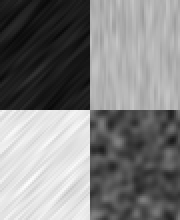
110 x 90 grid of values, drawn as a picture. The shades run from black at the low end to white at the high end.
The table splits into 2 rows of 2 panels. Panel 1,1: very low, slanting up to the right, faint in contrast. Panel 1,2: high, streaked downward, faint in contrast. Panel 2,1: very high, slanting up to the right, faint in contrast. Panel 2,2: low, blotchy.
